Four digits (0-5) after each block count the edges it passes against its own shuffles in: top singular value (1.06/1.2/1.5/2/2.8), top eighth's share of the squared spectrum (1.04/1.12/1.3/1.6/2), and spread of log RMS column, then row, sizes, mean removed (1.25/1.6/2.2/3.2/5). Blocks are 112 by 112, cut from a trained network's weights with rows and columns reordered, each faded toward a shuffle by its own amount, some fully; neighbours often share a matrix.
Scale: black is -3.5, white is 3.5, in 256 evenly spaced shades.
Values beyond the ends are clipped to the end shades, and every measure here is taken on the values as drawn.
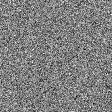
2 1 0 0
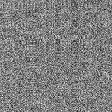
4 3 0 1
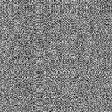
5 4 0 2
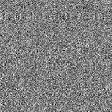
4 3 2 2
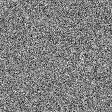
0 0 0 0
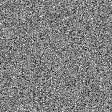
2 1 0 0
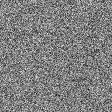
0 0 0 0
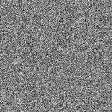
3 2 0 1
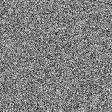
3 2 0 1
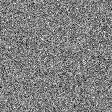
0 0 0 0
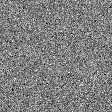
0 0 0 0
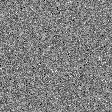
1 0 0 0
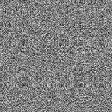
4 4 1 2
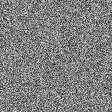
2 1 0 0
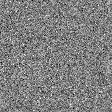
2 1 0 0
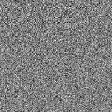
4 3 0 2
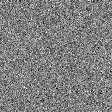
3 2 0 1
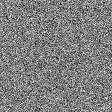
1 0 0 0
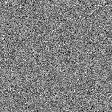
3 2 0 1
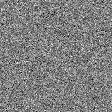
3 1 0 0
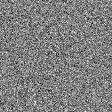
2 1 0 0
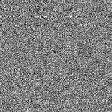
4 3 0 2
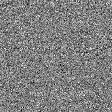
3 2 0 1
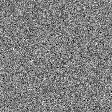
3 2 0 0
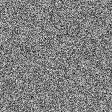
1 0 0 0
